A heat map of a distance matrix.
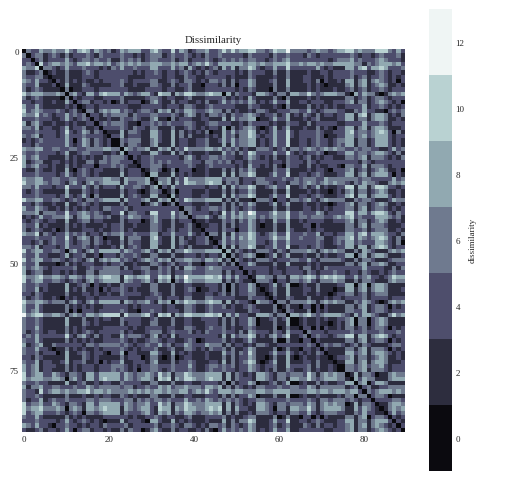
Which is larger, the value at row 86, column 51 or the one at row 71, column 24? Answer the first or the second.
the first
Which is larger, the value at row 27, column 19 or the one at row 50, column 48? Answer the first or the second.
the first
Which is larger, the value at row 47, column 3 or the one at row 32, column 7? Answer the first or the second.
the first
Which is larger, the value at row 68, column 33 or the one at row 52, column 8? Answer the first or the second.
the second
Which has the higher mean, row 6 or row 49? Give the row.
49
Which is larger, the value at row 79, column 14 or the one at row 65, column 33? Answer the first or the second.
the first
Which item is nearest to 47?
10
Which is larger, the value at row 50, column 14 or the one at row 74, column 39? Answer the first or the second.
the second
